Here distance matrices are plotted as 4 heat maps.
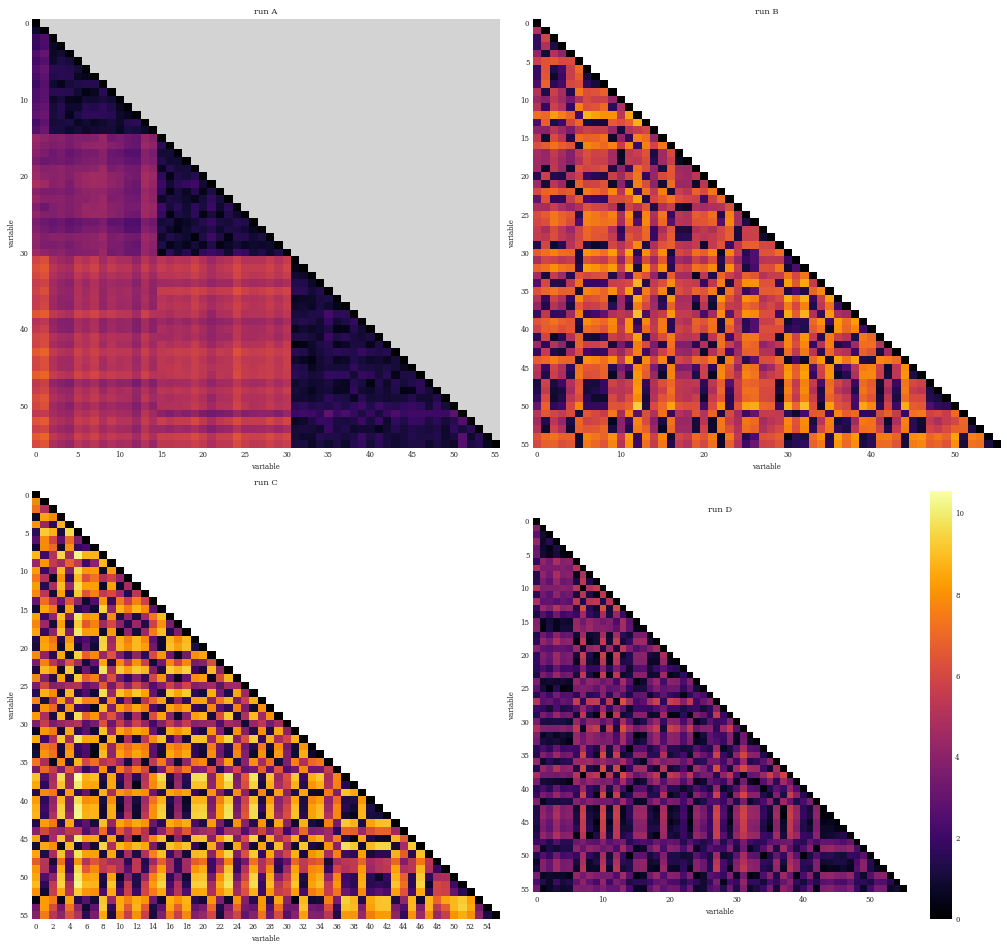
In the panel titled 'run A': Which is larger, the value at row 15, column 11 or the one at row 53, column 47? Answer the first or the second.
the first
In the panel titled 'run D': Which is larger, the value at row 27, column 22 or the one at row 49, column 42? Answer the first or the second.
the first
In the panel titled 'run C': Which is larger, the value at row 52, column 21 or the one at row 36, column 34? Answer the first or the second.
the first
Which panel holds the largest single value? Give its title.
run C
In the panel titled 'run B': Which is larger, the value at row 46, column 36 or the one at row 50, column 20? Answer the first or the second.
the second
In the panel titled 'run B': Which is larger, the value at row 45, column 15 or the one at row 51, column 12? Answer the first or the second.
the second
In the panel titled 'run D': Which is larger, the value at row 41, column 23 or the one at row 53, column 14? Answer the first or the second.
the second
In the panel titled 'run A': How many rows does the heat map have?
56
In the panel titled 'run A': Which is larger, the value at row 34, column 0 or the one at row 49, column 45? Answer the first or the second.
the first
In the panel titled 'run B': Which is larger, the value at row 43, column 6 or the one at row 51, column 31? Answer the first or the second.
the first
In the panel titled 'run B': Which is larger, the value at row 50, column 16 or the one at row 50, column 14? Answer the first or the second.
the first
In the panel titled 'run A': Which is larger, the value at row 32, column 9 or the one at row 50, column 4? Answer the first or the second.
the first
